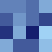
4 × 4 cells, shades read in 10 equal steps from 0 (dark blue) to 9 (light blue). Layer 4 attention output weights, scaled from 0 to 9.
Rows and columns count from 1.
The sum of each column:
16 21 11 26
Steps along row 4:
down same up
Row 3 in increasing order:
0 1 7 9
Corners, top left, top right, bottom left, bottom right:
5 7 7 8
